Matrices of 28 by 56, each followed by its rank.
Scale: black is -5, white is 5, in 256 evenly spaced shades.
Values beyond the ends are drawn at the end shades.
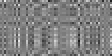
two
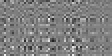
three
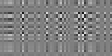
one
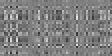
two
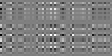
one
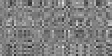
three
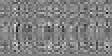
three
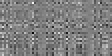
three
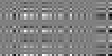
one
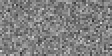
full rank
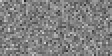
full rank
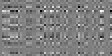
two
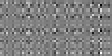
two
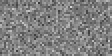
full rank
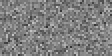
full rank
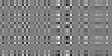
one
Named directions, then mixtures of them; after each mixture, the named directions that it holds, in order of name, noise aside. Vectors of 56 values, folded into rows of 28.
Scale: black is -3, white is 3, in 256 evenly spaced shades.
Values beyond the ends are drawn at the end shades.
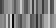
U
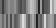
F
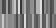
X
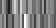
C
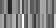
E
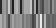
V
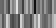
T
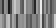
E, T, X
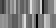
F, U, X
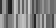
C, E, V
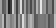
E, V, X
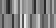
C, T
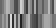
T, U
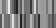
C, T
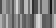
F, T, V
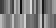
F, V, X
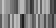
F, T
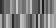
F, T, U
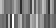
U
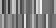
V, X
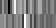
C, X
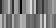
F, V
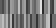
U, X
